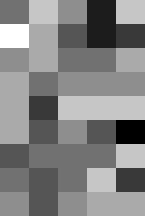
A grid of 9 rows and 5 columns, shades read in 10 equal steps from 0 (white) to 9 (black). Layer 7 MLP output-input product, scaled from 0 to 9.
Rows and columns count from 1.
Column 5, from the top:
2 7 3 4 2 9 2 7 3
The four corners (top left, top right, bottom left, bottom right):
5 2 4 3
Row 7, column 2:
5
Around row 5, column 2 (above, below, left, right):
5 6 3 2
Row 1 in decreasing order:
8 5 4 2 2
